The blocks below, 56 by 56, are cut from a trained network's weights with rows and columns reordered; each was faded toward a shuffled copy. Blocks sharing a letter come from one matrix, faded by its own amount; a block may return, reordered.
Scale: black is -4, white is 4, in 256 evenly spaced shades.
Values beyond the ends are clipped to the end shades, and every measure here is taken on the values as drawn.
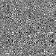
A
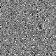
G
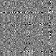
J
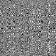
J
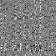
J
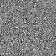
G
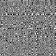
J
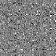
A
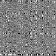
J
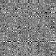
J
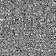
G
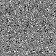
G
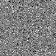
G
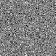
G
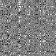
J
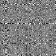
J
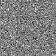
G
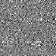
A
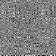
J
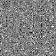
A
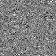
G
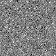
G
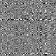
J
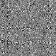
A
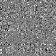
A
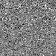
G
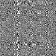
J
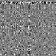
J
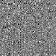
A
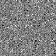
G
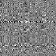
J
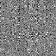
A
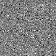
G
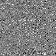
A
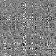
J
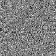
G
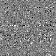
A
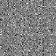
A
